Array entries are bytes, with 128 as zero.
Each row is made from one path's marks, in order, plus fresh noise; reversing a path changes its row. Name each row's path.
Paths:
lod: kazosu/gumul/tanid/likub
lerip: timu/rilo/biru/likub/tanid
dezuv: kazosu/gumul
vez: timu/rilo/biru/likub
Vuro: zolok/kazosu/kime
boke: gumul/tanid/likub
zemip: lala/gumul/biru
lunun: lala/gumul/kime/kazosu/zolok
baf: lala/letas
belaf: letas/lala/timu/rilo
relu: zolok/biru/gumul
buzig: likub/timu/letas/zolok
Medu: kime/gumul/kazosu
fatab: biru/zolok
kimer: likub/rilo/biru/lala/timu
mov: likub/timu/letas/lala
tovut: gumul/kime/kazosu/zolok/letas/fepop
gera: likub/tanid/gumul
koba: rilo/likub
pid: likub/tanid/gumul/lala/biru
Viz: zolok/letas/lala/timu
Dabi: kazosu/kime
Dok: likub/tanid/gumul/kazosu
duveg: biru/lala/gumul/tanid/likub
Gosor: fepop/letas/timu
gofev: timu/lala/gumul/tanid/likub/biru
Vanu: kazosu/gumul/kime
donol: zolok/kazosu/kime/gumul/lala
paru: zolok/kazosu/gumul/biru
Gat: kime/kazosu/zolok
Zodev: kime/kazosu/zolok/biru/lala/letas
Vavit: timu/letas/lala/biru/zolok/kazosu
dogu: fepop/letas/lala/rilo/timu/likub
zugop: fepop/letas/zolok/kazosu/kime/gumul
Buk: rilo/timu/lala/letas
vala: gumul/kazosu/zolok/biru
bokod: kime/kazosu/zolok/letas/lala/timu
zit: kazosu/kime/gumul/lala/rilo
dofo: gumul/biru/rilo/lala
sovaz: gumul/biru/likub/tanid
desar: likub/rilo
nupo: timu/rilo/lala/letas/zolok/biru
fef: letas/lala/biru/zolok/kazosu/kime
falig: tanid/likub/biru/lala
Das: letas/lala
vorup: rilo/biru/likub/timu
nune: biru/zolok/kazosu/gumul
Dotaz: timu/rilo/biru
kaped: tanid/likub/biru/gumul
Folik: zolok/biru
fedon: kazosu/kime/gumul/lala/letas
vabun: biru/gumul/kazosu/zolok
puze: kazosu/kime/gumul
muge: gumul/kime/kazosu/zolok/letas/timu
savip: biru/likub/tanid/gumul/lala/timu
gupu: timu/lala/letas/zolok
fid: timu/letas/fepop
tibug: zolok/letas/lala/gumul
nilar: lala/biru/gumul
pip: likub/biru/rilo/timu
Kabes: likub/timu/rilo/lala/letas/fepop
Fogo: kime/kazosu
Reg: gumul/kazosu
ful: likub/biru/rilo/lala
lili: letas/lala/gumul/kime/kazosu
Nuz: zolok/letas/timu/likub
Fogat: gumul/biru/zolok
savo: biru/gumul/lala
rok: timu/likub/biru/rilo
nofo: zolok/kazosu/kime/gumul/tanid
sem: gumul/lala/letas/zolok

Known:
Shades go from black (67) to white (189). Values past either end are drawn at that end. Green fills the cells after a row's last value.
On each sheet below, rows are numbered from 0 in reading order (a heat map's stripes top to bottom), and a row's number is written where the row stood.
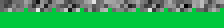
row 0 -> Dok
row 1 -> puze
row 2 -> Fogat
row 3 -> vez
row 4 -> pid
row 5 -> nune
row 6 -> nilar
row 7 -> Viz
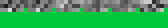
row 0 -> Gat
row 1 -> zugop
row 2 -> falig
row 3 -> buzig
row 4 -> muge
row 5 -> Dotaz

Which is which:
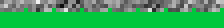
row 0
Kabes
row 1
koba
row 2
Fogo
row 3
gofev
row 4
bokod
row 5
vabun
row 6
Gosor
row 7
lerip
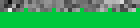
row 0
dezuv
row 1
tovut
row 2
sem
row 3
lod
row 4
rok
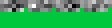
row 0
fatab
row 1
Das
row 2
zemip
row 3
dogu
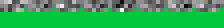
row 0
vorup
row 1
donol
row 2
baf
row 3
tibug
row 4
Reg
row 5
fedon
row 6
savo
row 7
Buk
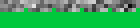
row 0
duveg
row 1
mov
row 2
Nuz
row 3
pip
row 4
paru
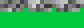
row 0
fef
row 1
ful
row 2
kimer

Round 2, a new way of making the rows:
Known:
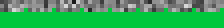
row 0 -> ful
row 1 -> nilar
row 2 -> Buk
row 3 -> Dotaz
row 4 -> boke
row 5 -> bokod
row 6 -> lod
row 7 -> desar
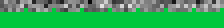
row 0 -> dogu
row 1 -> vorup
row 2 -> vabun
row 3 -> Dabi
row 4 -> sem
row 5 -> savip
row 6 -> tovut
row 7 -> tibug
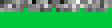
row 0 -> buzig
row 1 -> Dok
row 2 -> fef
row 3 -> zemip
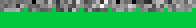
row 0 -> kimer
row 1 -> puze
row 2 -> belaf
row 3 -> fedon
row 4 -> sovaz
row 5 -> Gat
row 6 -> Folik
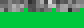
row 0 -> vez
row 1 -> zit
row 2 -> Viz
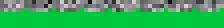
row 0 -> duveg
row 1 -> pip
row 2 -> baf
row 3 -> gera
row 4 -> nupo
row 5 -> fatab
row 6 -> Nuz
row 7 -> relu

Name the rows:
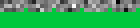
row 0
gupu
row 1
nune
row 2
Fogo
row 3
Kabes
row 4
Reg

